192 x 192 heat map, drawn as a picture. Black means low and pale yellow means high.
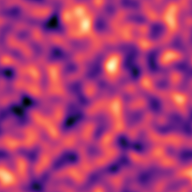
Lone odd cells: none. Mirror symmetry: none. Stripes: none. Average level on the scale: 50%. Grain: smooth. Odd rows or columns: none. Ninth with the highest average: top middle.
